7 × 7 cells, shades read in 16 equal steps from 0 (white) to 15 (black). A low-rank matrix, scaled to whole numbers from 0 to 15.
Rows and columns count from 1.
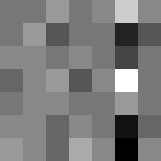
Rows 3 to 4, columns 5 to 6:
8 11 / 7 0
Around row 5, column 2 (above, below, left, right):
7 7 8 7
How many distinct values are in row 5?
3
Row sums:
47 63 56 47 52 61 56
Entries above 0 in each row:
7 7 7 6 7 7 7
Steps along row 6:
same up down up up down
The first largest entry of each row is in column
1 6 6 4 1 6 6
